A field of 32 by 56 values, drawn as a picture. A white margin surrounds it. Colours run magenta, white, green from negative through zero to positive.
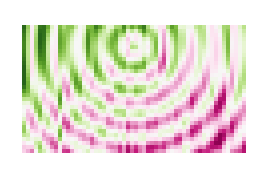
On average the colour sits 50% of the way up the scale. The histogram is bell-shaped. Rings spread out from the top middle. The top right is the calmest part. Values rise toward the top left. The ninth with the lowest average is the bottom right.
